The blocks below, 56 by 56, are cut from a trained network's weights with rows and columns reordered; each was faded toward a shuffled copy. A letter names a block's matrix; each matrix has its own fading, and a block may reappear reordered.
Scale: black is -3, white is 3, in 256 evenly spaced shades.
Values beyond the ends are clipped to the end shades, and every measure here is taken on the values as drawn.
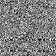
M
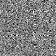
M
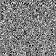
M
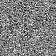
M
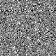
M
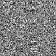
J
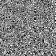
J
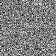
M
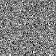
J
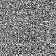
M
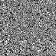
J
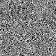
M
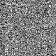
J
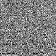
M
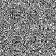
M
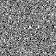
M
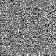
J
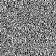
J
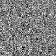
J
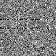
M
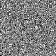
J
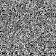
M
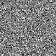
J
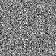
J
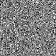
J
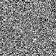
M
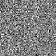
J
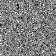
J
